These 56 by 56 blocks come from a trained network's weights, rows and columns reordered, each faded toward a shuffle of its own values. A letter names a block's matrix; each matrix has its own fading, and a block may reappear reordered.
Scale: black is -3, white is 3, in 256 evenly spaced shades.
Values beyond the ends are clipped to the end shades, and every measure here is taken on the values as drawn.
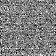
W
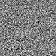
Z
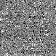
W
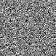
Z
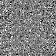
W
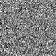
Z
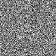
Z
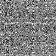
W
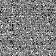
W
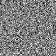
Z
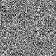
Z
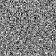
Z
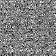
W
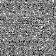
W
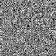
Z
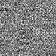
Z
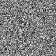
Z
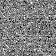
W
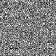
Z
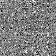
W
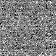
W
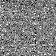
W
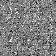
W
